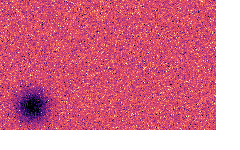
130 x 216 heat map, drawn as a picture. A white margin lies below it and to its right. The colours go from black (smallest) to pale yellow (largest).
Mirror symmetry: none. Stripes: none. Average level on the scale: 60%. Dips: one, in the bottom left. Ninth with the lowest average: bottom left.
